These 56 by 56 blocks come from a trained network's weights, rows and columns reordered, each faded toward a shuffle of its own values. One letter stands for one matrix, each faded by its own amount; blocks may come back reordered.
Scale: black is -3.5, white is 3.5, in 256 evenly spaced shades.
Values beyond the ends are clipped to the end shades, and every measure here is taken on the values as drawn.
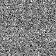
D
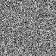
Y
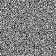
Y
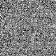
D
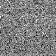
D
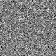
Y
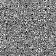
D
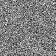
Y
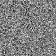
Y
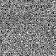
D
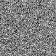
Y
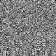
Y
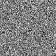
Y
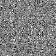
D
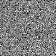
D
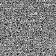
D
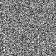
Y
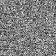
Y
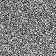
Y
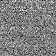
D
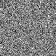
Y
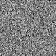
Y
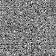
D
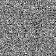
D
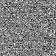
D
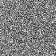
Y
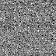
D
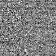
D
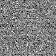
D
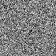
Y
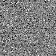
D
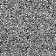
D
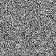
Y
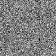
Y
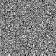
Y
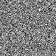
Y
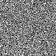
Y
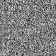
Y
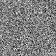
Y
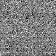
D
